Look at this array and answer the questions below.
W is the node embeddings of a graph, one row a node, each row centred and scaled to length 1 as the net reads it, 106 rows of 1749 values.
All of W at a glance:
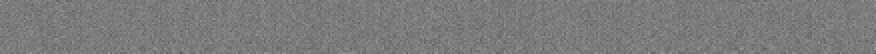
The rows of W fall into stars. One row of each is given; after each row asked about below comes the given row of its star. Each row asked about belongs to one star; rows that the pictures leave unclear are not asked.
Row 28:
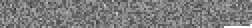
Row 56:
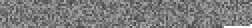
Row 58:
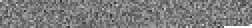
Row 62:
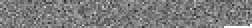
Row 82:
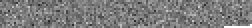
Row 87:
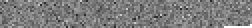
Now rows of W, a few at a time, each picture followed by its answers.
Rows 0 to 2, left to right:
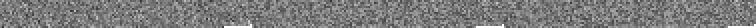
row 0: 28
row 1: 28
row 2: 58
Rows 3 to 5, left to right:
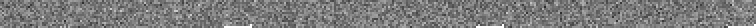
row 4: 62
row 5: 56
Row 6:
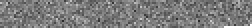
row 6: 62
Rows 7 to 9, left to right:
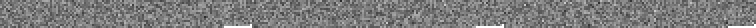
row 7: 87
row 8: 58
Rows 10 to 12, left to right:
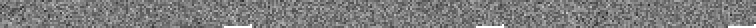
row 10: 56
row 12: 87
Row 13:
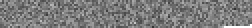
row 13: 56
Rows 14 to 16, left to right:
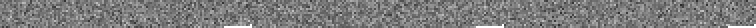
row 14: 28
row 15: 82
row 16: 56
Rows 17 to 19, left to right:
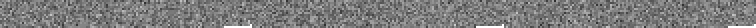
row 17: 28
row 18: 82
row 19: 56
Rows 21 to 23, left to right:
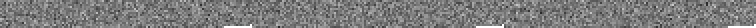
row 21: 28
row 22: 56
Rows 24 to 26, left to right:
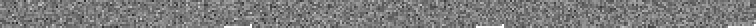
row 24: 82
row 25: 56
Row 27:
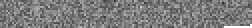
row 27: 28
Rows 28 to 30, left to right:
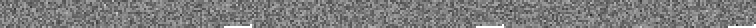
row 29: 28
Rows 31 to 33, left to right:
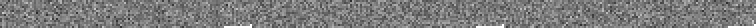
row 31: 56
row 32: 62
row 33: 28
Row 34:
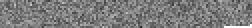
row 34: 56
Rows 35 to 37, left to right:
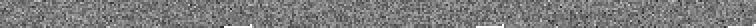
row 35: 62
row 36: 28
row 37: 82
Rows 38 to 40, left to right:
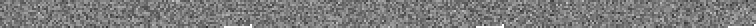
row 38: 58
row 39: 62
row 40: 56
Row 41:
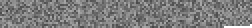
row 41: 56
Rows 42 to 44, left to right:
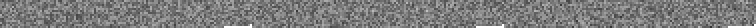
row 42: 82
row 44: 62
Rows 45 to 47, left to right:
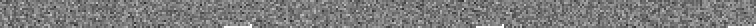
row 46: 28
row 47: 56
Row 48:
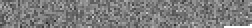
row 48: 82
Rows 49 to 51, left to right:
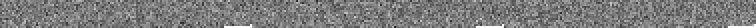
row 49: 56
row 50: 62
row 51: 56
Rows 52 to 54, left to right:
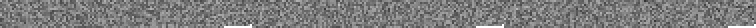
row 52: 58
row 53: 87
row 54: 28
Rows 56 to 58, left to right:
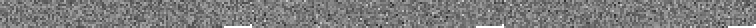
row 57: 87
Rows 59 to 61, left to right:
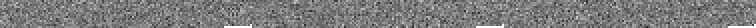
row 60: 82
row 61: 62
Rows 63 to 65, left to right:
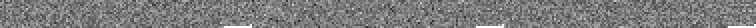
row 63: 28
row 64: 87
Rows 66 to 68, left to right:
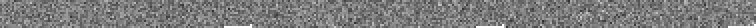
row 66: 56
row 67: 62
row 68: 28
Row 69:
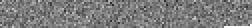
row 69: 62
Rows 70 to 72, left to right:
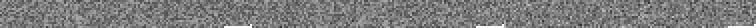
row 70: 62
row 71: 56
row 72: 28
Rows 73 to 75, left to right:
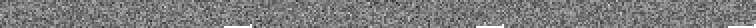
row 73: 82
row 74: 28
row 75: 28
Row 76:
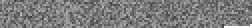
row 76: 62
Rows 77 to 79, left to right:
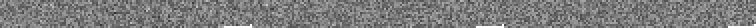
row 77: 56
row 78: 56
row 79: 87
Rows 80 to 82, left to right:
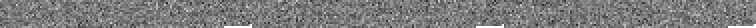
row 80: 58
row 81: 82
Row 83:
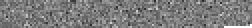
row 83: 58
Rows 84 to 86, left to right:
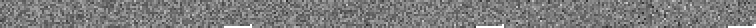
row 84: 82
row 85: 87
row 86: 82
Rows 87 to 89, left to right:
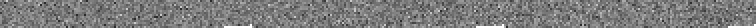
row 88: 58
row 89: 28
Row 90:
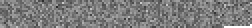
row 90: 56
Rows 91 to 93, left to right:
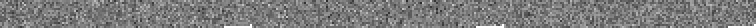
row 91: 28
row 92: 58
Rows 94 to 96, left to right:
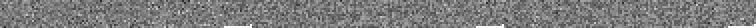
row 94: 58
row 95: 82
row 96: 58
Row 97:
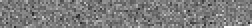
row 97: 58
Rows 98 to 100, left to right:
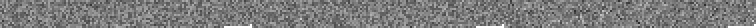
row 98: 28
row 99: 58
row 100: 28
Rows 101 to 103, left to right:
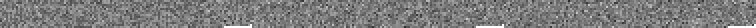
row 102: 56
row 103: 62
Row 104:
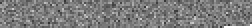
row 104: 62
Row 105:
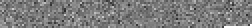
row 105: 62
